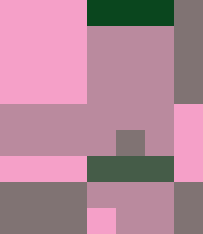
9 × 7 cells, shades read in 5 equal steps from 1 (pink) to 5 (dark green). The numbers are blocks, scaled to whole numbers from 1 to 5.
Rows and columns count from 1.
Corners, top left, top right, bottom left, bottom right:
1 3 3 3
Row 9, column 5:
2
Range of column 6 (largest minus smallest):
3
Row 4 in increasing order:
1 1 1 2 2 2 3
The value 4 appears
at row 7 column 4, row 7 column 5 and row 7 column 6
